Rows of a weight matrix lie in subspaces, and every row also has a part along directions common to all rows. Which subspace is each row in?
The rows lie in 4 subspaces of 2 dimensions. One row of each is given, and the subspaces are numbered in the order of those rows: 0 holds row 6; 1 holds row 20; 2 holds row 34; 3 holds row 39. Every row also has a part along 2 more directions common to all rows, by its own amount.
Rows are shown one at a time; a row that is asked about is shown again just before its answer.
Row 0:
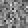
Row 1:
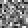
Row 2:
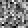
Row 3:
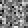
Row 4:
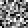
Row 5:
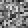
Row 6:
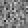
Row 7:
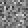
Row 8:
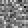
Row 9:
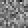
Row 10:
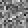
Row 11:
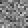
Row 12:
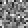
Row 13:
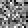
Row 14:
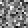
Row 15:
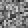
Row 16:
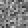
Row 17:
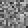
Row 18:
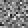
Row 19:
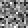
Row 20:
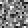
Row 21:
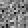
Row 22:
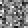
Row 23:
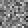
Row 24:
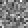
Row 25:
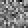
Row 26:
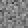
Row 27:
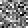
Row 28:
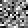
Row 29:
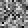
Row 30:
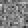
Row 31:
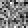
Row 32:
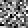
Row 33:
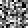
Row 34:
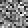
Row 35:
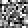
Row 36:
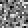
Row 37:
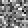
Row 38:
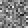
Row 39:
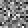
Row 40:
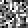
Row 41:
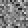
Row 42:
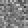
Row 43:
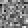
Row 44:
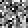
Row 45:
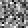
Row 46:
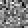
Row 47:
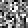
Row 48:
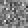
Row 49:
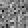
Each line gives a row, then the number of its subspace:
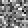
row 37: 1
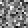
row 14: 1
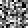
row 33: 2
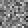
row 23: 3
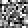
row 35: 1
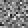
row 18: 3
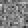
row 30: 1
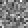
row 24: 2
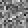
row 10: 0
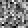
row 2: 3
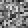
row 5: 0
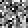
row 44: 0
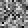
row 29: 3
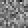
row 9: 3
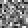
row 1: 1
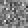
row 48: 0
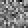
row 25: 3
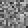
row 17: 3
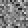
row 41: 1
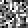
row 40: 0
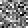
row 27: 2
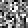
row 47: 0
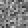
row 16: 2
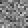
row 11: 2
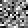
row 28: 3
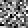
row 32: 3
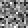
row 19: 3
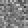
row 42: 1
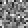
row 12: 2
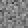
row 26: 0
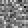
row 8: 1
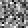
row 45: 3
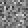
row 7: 0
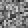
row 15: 0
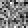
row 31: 3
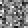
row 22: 1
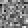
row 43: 1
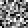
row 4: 2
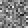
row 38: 2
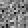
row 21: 2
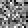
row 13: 3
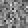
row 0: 0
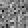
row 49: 2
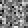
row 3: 1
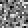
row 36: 1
